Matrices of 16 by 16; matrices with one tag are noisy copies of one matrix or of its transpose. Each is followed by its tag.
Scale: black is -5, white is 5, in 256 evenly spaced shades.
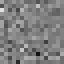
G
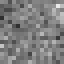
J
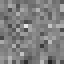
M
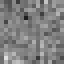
J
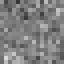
J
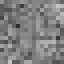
J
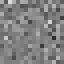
G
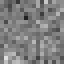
J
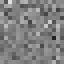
G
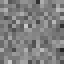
M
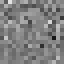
G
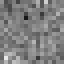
J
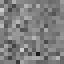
G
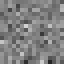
M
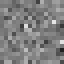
M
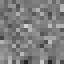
M
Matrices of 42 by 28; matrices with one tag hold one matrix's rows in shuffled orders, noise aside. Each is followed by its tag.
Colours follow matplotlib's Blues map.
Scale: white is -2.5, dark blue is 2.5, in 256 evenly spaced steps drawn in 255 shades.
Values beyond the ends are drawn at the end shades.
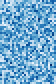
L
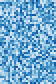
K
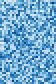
L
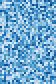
L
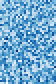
K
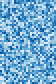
L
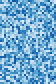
L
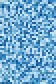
K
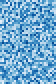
K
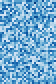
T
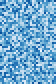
T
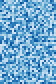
T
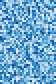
T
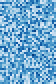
K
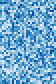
L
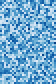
L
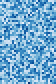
L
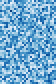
L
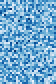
T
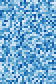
K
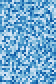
L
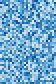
K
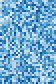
K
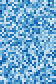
T
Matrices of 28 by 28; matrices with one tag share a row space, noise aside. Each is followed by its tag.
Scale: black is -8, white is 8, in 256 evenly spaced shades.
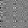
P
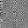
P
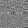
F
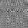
F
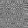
F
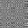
F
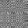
F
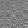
F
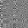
P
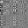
P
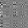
P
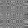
F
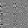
P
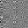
P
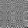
F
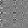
P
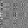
P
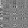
P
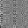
P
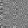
P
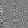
P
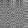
F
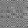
F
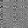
P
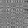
F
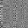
P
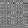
F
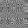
F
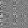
P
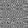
F
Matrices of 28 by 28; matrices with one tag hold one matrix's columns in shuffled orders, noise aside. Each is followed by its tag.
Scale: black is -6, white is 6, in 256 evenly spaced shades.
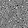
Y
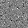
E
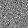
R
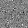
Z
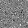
Z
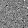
Y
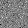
R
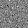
Y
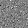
Y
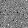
Z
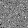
R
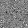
Z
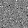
Y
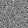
Y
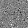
Z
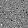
Z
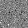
Z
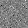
Y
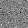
Z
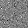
E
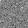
Y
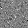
E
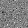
Z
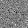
Z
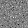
R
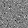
E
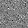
E
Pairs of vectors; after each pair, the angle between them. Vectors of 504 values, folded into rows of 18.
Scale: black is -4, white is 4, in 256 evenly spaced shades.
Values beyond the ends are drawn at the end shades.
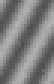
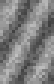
nearly opposite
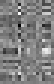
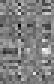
nearly parallel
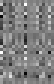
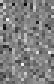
partly opposed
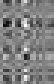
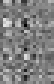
nearly opposite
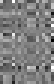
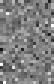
partly aligned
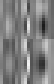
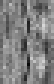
nearly opposite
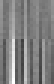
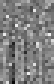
partly opposed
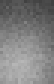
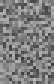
orthogonal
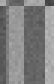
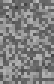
orthogonal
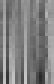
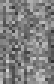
partly opposed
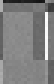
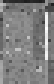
nearly parallel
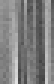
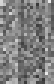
partly aligned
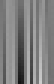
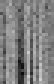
nearly parallel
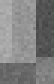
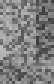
partly aligned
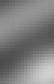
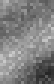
nearly opposite
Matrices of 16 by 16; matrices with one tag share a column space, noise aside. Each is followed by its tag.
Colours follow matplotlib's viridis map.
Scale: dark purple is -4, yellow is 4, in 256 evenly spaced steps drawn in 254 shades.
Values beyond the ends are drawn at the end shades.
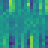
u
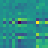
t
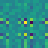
t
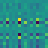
t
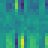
u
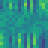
u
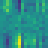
u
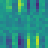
u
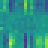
u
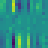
u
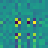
t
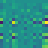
t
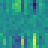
u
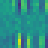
u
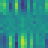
u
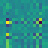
t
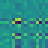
t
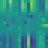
u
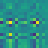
t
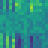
u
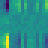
u
